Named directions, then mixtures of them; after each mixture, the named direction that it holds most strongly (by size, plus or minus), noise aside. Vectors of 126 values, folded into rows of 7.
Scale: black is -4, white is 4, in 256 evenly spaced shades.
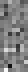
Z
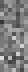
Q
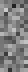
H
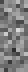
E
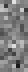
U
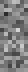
E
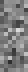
E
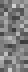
H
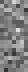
E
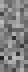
Q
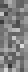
Q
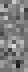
U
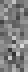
Q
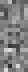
Z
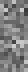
U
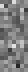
U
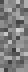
E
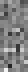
Z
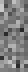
U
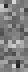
U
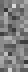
H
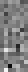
Z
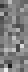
Z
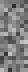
H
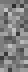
H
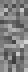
Q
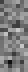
E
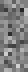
H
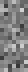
U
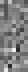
Z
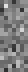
U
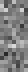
U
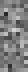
H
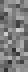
E
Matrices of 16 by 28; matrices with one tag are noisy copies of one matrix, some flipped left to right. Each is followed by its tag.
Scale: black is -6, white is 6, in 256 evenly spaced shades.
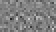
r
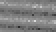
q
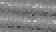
q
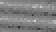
q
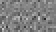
r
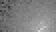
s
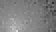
s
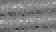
q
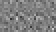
r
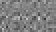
r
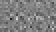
r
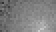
s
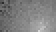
s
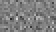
r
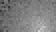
s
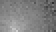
s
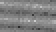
q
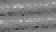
q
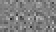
r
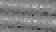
q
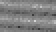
q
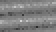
q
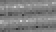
q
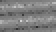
q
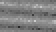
q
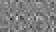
r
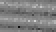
q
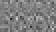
r
